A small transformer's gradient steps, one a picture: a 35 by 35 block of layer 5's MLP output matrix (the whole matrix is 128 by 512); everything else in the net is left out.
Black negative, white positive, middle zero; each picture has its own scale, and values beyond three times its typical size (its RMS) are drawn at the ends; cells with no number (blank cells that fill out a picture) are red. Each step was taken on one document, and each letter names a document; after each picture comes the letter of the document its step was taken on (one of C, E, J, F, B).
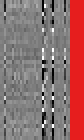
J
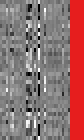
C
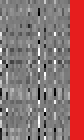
C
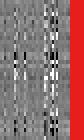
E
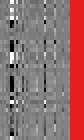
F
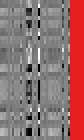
C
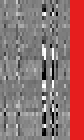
J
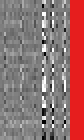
J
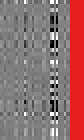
E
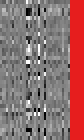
C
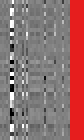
F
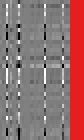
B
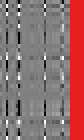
B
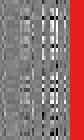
E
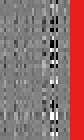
E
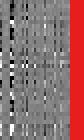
F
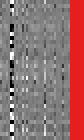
F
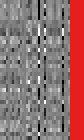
C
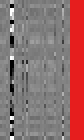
F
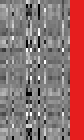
C
